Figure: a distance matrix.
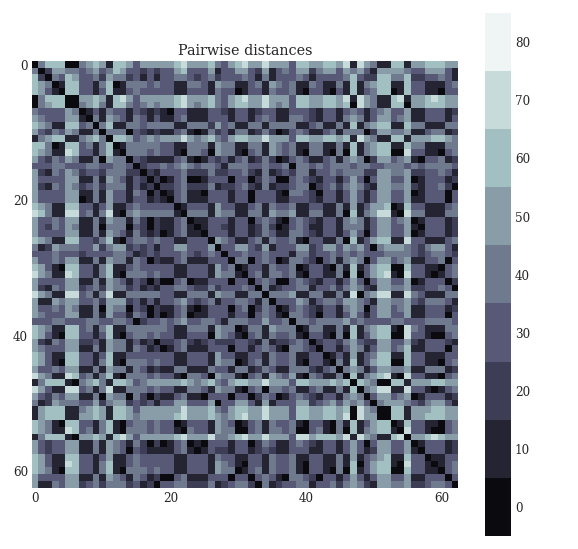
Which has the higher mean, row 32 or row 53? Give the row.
53
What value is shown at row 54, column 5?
70
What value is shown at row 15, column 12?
40
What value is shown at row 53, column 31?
10
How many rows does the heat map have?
63
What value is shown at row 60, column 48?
10
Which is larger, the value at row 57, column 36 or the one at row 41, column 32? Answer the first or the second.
the second
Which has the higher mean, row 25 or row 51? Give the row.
51
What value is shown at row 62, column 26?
40
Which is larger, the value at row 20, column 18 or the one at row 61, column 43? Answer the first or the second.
the second
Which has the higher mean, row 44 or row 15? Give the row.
15
